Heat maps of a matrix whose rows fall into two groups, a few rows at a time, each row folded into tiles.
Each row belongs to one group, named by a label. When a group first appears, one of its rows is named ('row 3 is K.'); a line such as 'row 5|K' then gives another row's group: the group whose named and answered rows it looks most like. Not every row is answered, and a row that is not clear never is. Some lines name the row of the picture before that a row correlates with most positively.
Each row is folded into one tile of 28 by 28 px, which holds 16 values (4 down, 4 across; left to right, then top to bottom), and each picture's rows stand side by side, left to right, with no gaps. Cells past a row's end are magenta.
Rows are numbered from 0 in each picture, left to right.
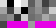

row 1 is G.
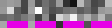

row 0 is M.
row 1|M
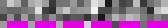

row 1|M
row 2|M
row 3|M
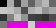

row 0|G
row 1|M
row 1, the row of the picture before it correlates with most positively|2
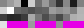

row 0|M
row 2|G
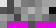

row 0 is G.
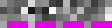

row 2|G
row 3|G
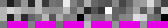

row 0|M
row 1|G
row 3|G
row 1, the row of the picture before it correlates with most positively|2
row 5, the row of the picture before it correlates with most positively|1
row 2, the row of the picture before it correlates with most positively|2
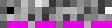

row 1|M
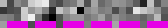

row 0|G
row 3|G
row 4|G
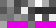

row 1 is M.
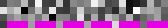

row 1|G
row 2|G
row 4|G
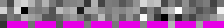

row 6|M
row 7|G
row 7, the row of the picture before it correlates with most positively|4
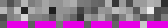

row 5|M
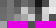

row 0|G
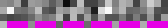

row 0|M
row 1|M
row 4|M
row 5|M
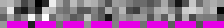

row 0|M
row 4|M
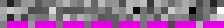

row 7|G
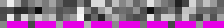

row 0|M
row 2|G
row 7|M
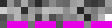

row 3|G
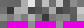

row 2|G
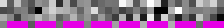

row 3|M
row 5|M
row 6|M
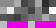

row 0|M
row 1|G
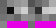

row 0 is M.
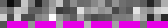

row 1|G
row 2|G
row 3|M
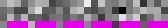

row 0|M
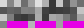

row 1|M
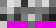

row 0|M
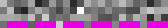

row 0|M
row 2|G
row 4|M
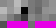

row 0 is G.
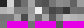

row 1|M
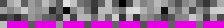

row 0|M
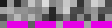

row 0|G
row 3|M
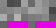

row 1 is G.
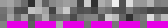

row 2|M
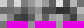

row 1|M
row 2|G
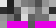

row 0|G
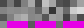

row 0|G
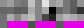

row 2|M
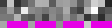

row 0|G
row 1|M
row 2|M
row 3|M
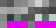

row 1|M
